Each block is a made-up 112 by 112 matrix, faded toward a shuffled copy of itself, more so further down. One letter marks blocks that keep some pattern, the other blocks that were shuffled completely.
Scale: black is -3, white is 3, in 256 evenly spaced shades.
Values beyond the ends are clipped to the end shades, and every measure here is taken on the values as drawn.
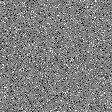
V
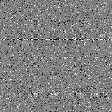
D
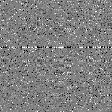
D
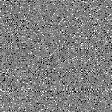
D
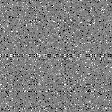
D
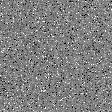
V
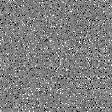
D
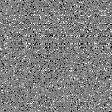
D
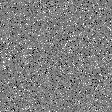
V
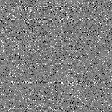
D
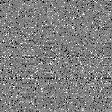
D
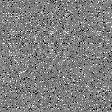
D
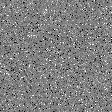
V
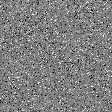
V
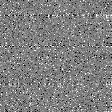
D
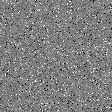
V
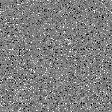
D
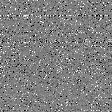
D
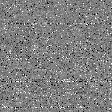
D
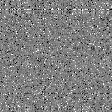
D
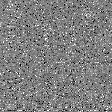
D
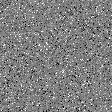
V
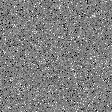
V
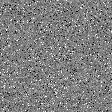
V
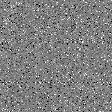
D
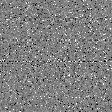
D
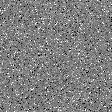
V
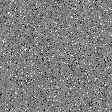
V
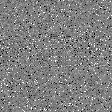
D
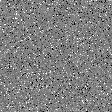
V
